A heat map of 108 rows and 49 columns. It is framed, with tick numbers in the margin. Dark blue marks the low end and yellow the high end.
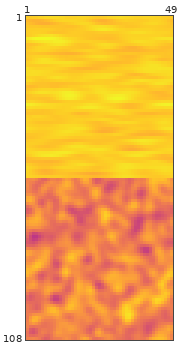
The table splits into 2 rows of 1 panel. Panel 1,1: very high, streaked across, faint in contrast. Panel 2,1: high, blotchy.
